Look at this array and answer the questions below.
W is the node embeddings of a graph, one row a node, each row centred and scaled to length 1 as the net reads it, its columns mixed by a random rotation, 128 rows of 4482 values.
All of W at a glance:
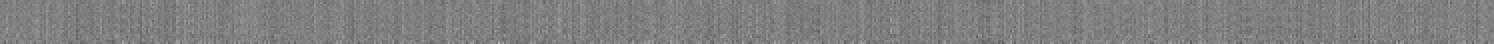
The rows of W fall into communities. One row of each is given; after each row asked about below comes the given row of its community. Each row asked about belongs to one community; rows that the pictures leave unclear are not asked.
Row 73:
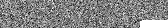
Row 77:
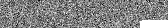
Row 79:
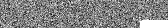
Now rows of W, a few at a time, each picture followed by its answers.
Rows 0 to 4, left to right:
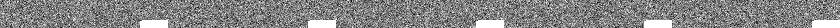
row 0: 73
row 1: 73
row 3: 79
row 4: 73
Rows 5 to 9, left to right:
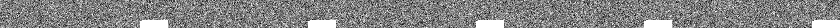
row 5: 77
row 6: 77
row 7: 73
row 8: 73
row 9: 77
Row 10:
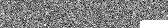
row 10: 73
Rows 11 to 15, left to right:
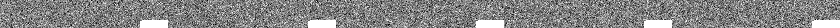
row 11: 73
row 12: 77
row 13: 79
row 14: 79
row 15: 73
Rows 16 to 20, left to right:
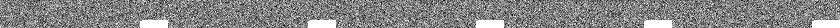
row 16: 77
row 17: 73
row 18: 79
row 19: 77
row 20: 73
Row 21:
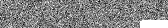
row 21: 77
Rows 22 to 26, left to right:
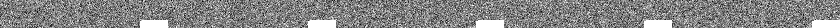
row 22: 79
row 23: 77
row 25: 79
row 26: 73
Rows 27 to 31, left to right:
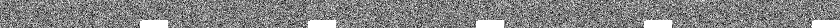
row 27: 79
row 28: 79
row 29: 79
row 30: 79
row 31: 79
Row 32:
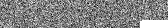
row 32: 79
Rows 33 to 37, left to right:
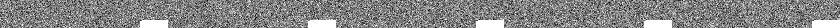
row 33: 73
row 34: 77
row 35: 73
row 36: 79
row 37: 73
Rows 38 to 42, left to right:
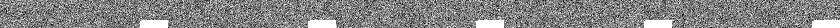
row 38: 79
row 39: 77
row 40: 77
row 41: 77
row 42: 73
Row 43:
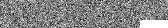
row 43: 79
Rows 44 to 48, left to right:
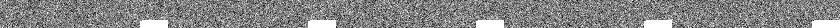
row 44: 77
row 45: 79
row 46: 77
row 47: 77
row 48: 73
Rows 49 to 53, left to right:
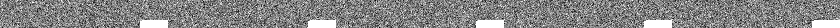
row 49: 79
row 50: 73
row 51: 77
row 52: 73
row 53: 73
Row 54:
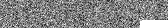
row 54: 79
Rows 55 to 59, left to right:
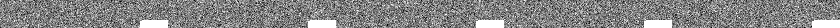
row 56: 79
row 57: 79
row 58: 73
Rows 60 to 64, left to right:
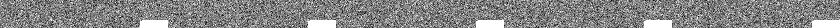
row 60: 79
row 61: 79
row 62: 73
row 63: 79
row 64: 73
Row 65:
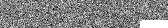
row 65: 79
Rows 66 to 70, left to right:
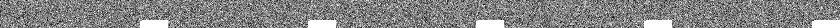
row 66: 79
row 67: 79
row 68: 79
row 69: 77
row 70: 73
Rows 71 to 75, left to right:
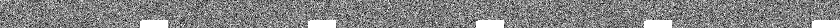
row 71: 77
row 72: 77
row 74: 79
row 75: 79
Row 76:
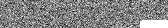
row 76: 77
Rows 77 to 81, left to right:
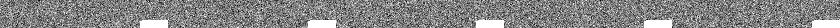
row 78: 73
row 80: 73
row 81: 73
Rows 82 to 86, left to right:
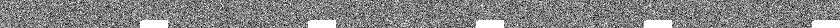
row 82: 73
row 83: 73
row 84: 79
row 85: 79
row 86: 79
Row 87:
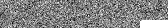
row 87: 77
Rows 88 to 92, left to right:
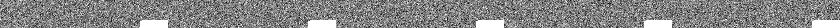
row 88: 73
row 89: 73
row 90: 73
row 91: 79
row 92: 79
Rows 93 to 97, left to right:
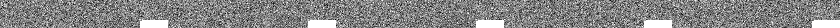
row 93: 79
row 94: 79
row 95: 79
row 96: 73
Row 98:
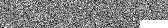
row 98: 79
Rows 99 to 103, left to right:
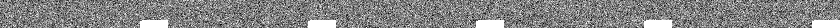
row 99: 77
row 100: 79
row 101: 73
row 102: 77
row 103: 77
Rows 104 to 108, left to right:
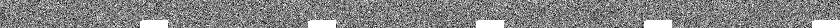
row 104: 77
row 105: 73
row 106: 79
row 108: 77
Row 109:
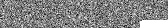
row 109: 73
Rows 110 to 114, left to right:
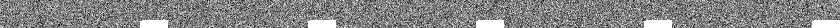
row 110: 77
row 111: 77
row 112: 77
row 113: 77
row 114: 79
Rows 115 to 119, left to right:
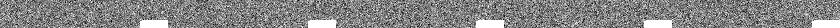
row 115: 73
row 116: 77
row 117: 79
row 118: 79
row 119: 73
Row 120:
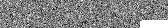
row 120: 73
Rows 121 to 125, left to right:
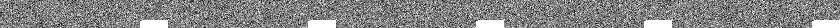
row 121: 77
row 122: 73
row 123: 73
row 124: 73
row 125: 73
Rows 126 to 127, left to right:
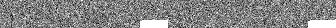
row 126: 73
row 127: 73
